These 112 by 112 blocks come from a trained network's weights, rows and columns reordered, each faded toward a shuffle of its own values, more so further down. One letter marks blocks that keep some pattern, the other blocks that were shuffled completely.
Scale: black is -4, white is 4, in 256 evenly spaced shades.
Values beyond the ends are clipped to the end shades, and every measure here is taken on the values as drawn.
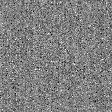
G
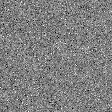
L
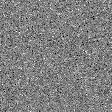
L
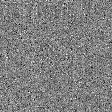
G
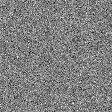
G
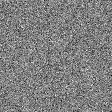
L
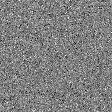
L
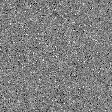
G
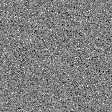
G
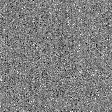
G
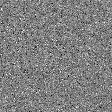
G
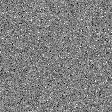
L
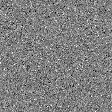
G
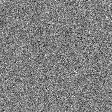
G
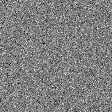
L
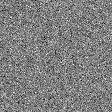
L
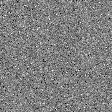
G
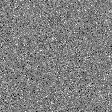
G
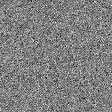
L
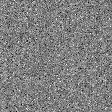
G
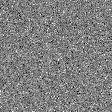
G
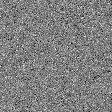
L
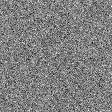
L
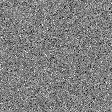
L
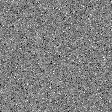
L
